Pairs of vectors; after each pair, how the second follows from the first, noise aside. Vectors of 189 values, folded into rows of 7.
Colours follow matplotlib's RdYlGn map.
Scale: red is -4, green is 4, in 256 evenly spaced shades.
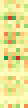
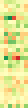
sign-scrambled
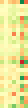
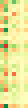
reversed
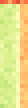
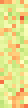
shuffled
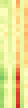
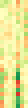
sign-scrambled
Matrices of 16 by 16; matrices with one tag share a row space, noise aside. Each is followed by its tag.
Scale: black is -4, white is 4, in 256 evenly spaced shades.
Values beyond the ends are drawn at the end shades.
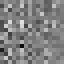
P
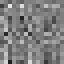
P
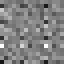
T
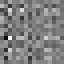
P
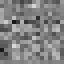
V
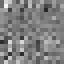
P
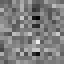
V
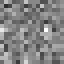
T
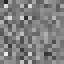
P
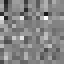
T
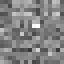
V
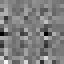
T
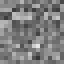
V
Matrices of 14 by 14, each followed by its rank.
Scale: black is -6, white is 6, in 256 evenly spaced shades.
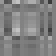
one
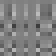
one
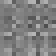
two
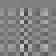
one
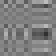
one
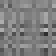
two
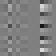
one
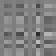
one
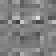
two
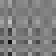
one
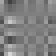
one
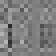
two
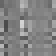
two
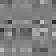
two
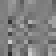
two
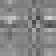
two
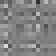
two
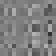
two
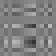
one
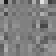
two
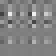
one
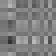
one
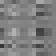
two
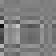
one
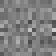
two
